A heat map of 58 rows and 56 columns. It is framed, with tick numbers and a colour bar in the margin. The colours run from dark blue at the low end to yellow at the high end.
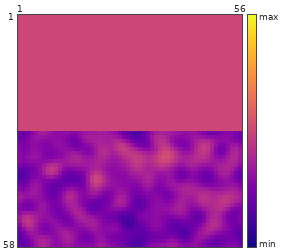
The table splits into 2 rows of 1 panel. Panel 1,1: middling, flat. Panel 2,1: low, blotchy.
